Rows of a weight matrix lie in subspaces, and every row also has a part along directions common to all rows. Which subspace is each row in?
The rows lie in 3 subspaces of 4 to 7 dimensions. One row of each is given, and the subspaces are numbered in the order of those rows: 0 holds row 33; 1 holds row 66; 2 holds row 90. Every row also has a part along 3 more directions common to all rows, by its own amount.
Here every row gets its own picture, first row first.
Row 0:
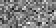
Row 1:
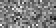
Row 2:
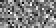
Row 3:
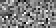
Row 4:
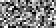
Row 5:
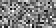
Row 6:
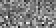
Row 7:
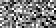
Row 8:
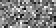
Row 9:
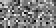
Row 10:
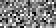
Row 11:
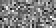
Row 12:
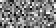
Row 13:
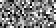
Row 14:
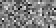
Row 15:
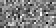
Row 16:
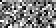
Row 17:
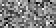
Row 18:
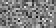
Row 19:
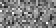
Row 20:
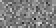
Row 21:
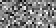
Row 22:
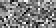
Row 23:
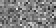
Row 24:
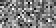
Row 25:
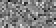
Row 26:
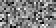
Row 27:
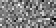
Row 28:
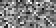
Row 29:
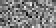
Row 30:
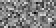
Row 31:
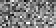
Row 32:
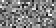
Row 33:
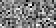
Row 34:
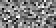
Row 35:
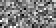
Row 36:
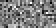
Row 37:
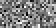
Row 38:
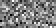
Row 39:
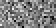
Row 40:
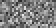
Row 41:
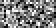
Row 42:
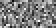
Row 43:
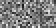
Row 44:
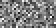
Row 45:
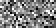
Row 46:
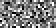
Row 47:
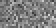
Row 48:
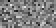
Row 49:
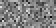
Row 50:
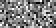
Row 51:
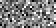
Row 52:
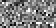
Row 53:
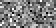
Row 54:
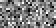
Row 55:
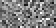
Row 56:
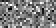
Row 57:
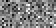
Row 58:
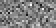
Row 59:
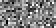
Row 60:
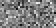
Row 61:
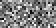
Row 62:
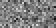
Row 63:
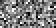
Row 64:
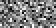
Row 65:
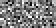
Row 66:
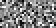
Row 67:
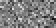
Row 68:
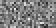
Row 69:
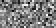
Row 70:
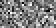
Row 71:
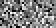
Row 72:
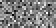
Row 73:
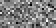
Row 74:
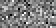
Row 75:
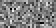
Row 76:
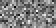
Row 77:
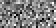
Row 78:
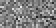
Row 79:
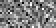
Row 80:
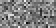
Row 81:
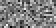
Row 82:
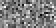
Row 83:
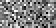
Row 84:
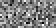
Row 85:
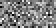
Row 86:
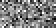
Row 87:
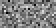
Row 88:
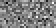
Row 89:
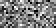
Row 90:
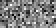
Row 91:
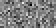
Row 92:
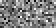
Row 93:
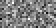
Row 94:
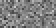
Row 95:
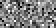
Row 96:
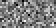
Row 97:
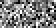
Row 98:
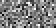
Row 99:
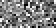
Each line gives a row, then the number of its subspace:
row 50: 2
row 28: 2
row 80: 1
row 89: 2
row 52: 1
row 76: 2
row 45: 0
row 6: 1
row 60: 2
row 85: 1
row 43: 0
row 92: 2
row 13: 0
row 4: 2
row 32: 0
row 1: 2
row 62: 2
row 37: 0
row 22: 1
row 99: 0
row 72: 1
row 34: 2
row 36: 2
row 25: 2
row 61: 1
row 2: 0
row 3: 1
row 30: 2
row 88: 0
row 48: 2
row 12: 0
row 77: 0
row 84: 1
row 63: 2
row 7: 0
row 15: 2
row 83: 1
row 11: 1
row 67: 0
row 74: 1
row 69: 0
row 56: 2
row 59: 0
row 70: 0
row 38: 1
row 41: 2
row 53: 1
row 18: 0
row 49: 1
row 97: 0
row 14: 1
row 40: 1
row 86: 2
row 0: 2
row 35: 1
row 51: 0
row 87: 2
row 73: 0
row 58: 0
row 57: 1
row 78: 0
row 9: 2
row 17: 2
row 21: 1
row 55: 0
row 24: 2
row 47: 0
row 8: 2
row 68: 1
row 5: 1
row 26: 1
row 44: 1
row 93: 1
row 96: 1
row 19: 2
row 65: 0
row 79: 0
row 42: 1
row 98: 0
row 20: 1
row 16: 1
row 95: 1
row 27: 0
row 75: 1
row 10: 0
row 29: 0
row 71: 0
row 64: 2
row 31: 1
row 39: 0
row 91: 0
